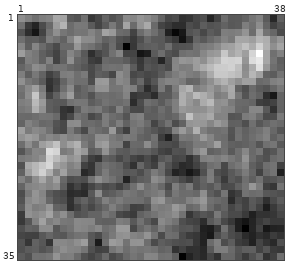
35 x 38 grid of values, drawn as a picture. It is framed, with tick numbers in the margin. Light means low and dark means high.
The bottom right is the ninth with the highest average. The field is mottled with small blotches. The halves do not mirror each other. There are no regular stripes. The ninth with the lowest average is the top right.
